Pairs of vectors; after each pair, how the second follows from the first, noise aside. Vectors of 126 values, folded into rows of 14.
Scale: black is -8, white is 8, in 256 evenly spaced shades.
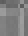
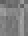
copied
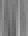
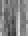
scaled up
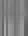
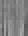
copied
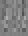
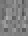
copied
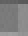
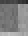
scaled up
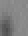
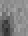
scaled up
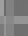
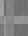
copied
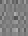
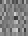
scaled up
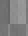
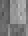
scaled up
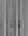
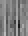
scaled up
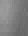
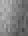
scaled up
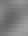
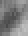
scaled up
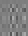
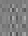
copied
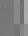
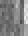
scaled up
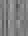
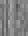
copied
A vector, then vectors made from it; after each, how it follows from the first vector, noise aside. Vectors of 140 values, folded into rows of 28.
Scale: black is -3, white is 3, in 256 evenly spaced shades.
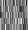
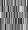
negated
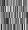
reversed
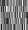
reversed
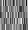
copied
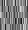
negated
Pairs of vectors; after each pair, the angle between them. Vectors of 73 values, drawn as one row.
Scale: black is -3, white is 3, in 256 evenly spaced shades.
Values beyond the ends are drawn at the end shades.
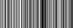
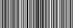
partly aligned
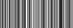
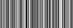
nearly opposite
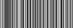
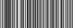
nearly parallel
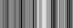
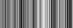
nearly parallel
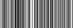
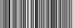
orthogonal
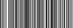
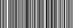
nearly parallel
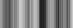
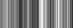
nearly opposite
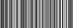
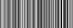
nearly opposite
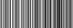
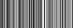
partly opposed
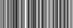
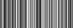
partly opposed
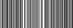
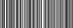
partly aligned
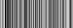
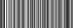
nearly opposite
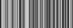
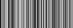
orthogonal
